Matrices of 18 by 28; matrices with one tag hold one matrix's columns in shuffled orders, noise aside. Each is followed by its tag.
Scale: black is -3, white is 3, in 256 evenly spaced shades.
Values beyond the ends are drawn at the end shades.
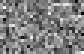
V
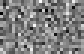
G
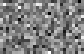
V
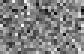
G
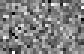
V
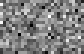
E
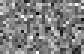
V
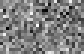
G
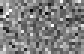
G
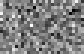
G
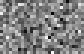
V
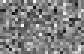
G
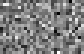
V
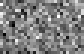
E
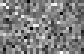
V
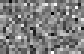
V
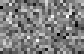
E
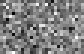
V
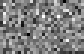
E
